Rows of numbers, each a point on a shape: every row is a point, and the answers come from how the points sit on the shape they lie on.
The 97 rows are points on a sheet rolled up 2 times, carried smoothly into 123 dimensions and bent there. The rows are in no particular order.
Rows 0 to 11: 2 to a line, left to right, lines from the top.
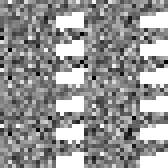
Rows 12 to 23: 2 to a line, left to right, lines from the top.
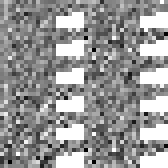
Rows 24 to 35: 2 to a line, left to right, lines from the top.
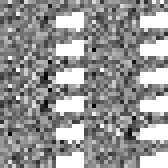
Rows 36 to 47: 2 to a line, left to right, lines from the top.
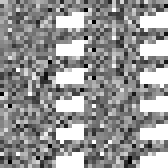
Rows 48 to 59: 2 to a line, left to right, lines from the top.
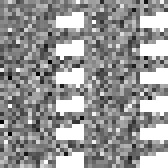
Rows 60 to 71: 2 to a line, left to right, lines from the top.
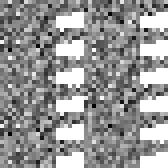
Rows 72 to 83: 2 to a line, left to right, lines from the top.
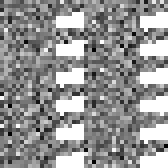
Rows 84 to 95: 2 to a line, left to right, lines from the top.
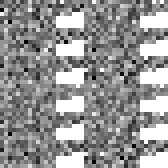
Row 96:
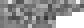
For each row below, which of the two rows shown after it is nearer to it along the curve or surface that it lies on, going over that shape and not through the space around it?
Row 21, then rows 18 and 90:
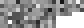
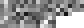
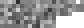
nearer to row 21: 18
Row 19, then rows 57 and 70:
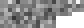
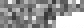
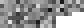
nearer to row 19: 57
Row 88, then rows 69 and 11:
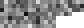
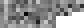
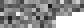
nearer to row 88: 69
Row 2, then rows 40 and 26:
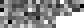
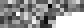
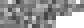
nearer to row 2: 40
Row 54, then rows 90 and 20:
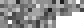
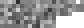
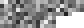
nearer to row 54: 20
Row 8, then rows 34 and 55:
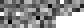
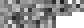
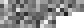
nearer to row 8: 55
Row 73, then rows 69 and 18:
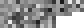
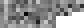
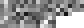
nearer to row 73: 18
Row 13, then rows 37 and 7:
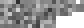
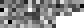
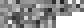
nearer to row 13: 7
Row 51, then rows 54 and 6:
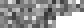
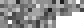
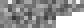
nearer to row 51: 54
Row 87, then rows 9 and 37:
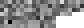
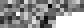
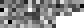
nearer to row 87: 37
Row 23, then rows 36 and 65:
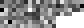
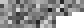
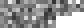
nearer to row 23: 36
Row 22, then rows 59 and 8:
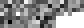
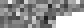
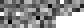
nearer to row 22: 8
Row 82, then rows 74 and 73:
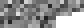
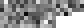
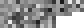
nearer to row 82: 73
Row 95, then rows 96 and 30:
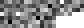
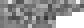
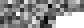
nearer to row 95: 30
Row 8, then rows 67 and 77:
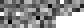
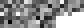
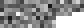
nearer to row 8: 67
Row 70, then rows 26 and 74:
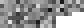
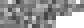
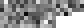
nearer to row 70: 74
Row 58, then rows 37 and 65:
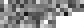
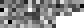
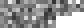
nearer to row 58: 37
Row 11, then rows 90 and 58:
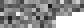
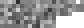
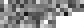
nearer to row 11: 90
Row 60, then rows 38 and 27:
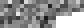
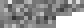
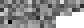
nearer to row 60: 27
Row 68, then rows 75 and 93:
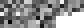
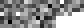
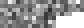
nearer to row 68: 75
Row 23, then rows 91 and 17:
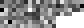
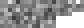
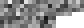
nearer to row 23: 17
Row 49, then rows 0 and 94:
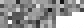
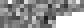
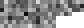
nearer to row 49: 0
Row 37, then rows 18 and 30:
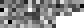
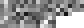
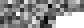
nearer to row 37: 18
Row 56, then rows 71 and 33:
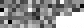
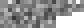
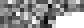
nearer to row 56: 33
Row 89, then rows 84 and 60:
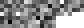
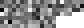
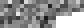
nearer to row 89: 84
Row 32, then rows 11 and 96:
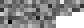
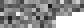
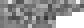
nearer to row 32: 11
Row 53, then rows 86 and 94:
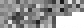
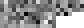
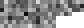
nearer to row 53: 86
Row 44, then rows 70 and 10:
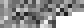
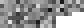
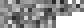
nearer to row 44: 70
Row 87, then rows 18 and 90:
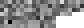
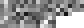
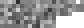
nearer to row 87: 90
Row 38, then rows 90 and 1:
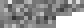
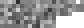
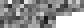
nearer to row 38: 90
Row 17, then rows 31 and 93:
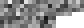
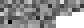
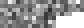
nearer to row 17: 31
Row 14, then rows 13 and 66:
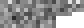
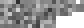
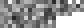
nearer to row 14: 13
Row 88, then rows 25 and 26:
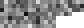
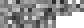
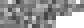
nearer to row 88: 26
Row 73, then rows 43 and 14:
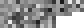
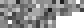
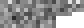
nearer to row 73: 43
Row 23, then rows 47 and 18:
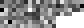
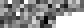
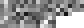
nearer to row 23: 18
